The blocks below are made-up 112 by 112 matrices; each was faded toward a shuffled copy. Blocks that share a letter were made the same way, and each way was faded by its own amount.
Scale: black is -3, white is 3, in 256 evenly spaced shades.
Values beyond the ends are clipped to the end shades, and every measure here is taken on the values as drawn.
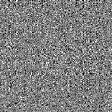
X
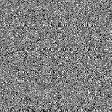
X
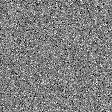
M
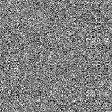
X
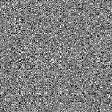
X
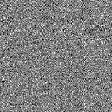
X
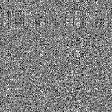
X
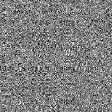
X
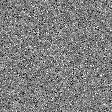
M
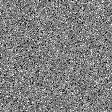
M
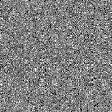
X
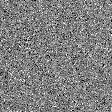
M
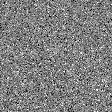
M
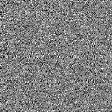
X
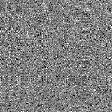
X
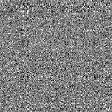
X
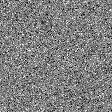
M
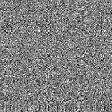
X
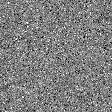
M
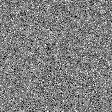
M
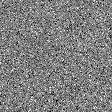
M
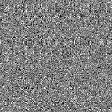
X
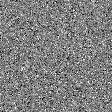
M
